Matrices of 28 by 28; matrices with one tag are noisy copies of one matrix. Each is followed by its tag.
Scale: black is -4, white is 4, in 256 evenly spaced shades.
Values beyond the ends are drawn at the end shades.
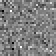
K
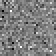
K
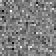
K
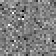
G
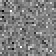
K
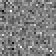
K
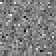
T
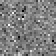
G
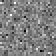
T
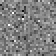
G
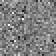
G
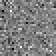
K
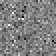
G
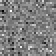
K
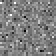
T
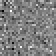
K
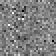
G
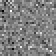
K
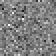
G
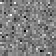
T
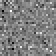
K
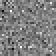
K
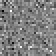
K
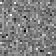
T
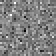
T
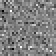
K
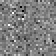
G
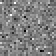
T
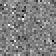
G
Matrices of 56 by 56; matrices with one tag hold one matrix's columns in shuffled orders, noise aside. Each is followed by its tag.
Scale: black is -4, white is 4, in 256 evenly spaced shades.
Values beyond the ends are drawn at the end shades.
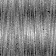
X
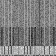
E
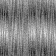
X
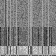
E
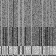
E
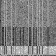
E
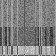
E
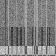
E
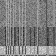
E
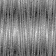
X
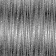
X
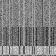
E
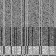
E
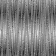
X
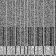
E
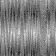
X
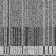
E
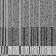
E
